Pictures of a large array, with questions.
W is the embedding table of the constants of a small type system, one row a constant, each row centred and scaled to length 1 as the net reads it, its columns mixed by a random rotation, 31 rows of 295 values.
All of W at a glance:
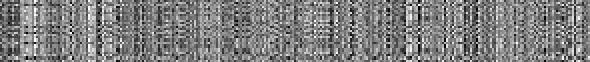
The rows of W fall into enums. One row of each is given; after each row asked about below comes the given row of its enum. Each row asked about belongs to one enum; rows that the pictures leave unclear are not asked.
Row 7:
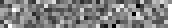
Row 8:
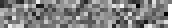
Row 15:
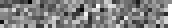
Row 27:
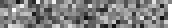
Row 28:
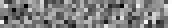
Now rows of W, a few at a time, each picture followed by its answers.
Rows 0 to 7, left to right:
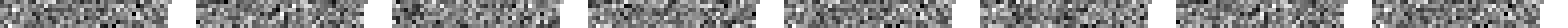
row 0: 7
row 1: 15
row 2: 28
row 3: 8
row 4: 7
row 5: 27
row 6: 15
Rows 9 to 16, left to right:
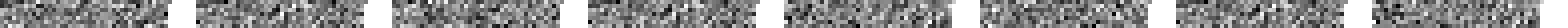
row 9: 8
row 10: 15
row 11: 27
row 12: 15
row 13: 28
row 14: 7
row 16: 28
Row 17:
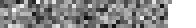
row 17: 27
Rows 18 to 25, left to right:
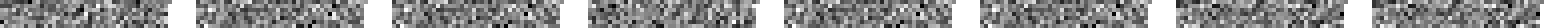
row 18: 15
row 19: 7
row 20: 7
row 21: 28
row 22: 7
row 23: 7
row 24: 8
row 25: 8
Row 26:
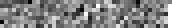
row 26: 15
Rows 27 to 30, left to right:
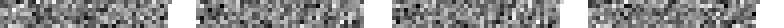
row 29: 28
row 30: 8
